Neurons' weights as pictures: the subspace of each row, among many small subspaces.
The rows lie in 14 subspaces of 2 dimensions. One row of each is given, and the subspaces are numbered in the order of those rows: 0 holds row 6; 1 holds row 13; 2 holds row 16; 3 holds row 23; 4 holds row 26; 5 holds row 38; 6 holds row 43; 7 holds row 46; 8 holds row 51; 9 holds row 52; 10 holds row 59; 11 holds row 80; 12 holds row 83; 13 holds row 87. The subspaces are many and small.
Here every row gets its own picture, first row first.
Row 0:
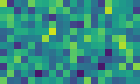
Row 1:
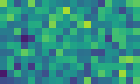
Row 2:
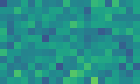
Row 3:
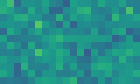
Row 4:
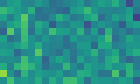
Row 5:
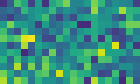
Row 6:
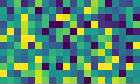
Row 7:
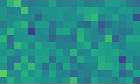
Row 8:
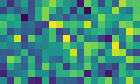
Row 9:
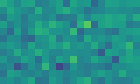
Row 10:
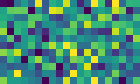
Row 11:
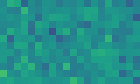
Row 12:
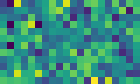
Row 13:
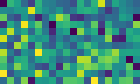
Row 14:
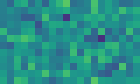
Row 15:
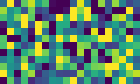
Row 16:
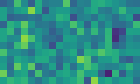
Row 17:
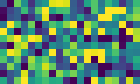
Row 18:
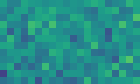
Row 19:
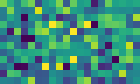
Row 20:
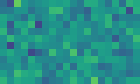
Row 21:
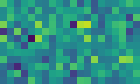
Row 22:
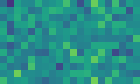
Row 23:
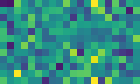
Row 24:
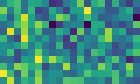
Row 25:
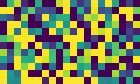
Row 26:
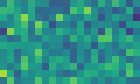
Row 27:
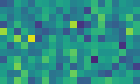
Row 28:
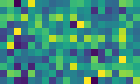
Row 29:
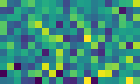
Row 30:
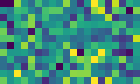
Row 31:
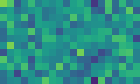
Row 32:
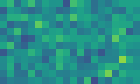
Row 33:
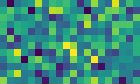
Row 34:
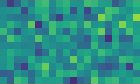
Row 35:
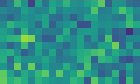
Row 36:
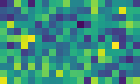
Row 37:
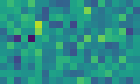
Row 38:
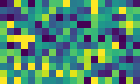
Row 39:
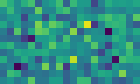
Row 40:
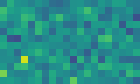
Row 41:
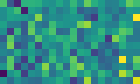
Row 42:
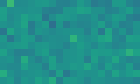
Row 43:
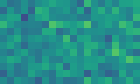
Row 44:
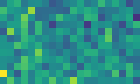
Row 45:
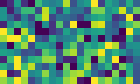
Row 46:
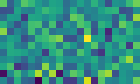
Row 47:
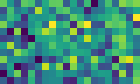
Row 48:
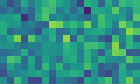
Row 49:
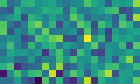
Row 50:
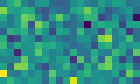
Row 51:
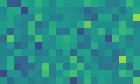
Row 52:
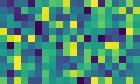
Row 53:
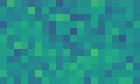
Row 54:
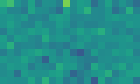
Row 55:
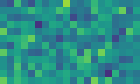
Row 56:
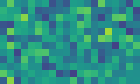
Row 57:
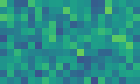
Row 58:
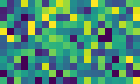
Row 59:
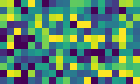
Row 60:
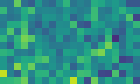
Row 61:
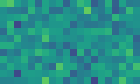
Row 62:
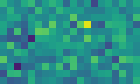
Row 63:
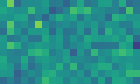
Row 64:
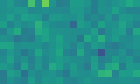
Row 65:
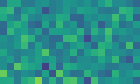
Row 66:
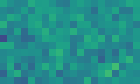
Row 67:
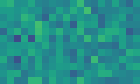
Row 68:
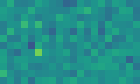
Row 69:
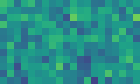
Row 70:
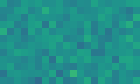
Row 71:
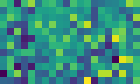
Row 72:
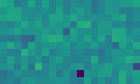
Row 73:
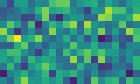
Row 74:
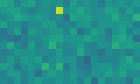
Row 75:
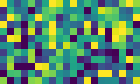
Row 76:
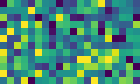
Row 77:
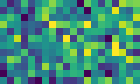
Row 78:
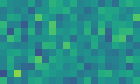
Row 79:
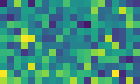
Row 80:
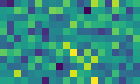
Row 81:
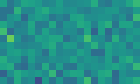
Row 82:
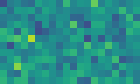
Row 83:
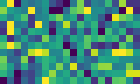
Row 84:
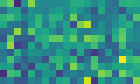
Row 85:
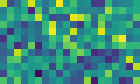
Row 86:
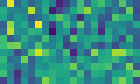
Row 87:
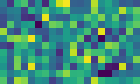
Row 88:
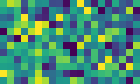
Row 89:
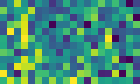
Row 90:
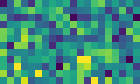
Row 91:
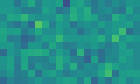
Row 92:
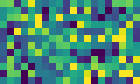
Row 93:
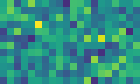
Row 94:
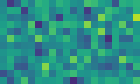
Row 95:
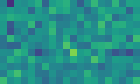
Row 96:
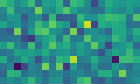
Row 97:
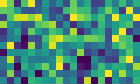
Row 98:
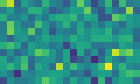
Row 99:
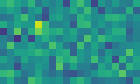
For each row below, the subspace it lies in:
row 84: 10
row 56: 5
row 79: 5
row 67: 6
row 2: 11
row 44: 4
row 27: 6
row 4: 4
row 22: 3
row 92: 8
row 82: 9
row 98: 3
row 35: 5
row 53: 12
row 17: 10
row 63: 12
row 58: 13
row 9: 0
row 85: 12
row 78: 2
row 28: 10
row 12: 12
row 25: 7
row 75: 2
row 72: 5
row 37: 9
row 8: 6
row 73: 10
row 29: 7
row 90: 1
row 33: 11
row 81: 7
